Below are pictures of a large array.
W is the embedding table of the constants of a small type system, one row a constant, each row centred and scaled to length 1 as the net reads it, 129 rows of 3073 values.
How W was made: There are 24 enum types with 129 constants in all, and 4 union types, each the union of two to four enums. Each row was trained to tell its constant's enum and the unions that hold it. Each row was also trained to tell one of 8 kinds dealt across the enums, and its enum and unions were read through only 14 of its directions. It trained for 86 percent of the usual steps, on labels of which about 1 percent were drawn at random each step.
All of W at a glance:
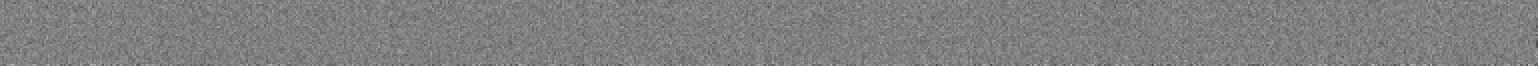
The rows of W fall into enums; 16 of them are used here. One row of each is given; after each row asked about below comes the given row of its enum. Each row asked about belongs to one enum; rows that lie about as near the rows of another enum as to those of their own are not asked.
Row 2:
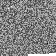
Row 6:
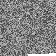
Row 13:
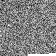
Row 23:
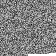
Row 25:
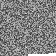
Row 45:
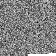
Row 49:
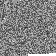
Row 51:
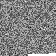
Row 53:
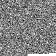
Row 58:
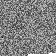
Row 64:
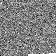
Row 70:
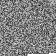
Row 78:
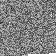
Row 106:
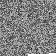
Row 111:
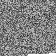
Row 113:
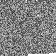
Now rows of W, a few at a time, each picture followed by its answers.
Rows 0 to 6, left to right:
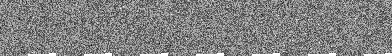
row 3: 25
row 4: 106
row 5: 49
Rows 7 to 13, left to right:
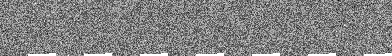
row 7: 6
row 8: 113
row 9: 49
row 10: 2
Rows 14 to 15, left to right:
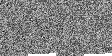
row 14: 113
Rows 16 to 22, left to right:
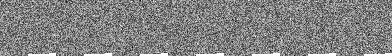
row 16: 45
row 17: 25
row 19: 45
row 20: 23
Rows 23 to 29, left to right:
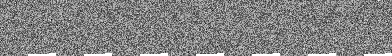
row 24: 23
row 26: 78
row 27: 25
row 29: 49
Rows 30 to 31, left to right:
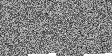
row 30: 51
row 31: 111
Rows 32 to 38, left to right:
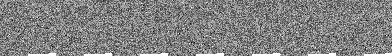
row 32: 111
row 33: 78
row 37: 13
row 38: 13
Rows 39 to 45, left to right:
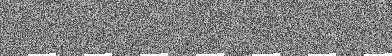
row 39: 78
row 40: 78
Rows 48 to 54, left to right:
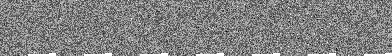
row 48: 51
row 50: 6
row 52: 49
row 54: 113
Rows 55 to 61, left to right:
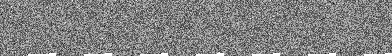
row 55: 78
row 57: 78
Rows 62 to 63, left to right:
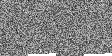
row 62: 23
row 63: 25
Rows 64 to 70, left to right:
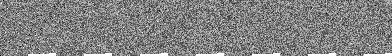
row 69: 51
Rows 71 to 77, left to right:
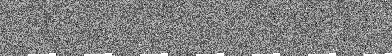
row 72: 45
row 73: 45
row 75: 49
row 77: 13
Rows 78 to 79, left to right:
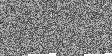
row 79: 25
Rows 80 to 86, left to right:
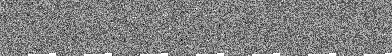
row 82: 106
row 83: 53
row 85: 45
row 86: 13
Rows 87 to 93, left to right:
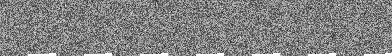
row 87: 13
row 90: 45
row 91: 49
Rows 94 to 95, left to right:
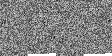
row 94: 13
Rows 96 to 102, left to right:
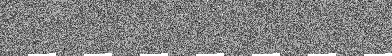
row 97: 111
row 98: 6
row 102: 51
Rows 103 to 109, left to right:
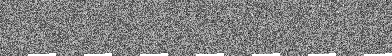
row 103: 6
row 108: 111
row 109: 2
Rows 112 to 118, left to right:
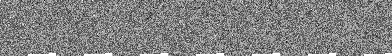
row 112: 58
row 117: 113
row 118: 6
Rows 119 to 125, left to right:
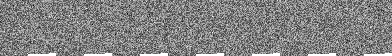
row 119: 25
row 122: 6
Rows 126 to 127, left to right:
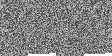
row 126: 113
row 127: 113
